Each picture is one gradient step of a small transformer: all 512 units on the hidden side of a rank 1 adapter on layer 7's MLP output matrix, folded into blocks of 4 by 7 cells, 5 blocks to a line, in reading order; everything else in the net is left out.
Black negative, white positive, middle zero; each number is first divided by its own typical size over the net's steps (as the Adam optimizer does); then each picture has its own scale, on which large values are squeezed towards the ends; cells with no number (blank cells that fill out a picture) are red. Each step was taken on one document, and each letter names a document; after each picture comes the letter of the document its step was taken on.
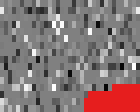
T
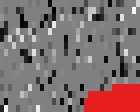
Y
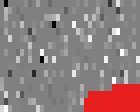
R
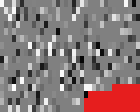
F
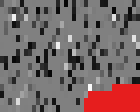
F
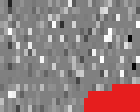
T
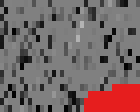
Y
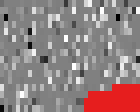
T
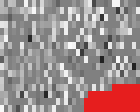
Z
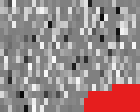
Z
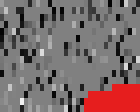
Y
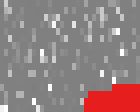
R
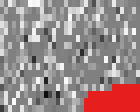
Z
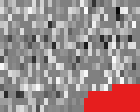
Z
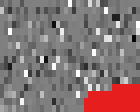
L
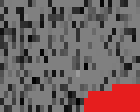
Y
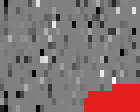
R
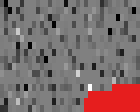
L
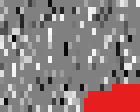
Y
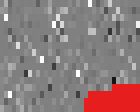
T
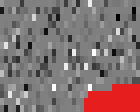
L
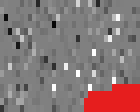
L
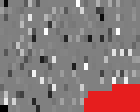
R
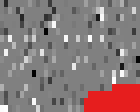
R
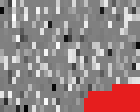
T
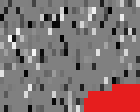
Y
